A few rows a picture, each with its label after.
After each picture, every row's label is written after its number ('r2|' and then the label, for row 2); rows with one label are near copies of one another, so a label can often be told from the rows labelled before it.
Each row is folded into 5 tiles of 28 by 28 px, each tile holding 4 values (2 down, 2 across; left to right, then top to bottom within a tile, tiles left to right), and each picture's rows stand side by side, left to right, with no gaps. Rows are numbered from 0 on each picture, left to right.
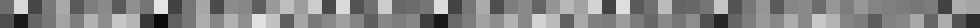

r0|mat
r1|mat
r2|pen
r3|mat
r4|pen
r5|mat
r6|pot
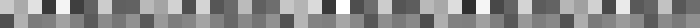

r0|pen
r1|pen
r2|pen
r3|pen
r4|pen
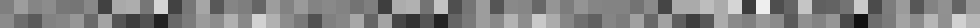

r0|pot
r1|mat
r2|pot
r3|mat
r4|pot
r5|pen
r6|mat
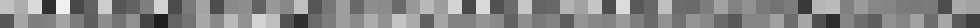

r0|pen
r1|mat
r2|mat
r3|pen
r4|pen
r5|pot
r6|pot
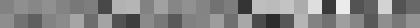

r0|pot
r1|pot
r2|pen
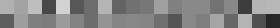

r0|pen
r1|pot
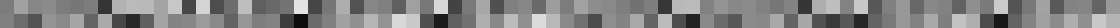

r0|pot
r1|pen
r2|mat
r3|mat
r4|pot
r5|pot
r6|mat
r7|mat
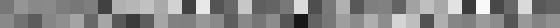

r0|pot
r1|pen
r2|mat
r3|pen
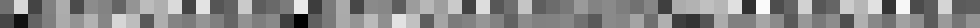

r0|mat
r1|pen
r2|mat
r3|pen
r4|pot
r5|pen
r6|pen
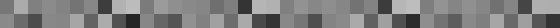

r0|pot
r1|pot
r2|pot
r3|pot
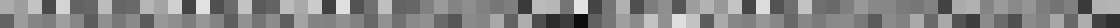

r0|pen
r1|pen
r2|pen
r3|pot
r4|mat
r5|pen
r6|pot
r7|pot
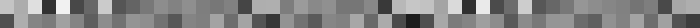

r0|pen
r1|pot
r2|pot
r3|pen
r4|pot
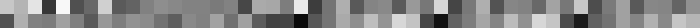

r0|pen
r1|pot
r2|mat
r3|mat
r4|mat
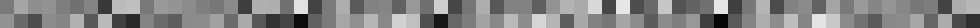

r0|pot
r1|pot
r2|mat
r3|mat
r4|pen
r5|mat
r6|pot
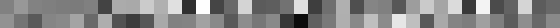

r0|pot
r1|pen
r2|mat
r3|pen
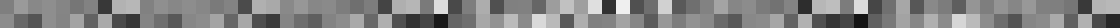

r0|pot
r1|pot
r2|pot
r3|mat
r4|pen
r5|pot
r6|mat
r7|pot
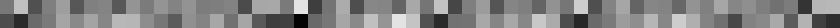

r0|mat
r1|pot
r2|mat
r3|mat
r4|mat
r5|pot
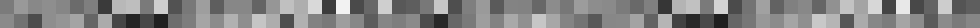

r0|pot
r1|mat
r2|pen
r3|mat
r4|pot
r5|mat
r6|pen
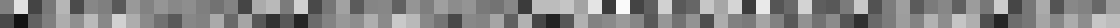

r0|mat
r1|pot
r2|mat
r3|pot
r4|pen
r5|pen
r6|mat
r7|mat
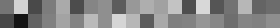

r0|mat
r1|pen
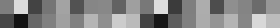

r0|mat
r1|mat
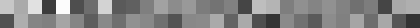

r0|pen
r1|pot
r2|pot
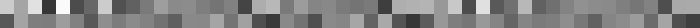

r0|pen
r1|pot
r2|pot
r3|pen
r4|pot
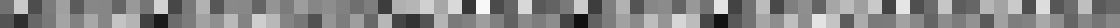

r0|mat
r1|mat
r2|pot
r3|pen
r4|mat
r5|mat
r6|pen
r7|pen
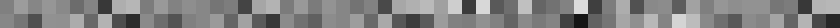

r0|pot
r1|pot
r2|pot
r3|pen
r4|mat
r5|pot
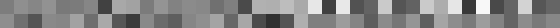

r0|pot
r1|pot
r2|pen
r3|pen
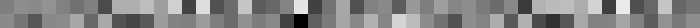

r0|pot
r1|pen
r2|mat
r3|pot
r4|pen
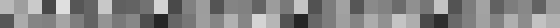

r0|pen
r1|mat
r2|mat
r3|mat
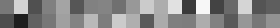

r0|mat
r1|pen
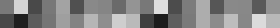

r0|mat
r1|mat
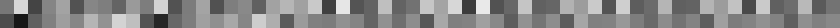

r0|mat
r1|mat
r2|pen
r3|pen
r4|pen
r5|pen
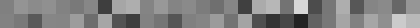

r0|pot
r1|pot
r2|mat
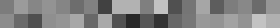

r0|pot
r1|mat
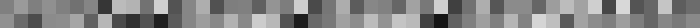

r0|pot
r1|mat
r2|mat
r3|mat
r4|pen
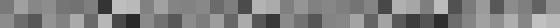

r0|pot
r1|pot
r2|pot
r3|mat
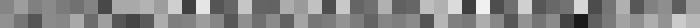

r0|pot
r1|pen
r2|pen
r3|pen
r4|mat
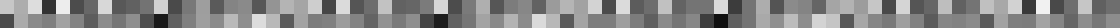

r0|pen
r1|mat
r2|pen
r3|mat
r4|pen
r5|mat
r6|pen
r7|pen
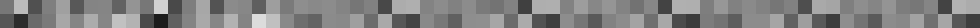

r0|mat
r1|mat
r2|pot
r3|pot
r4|pot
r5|pot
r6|pot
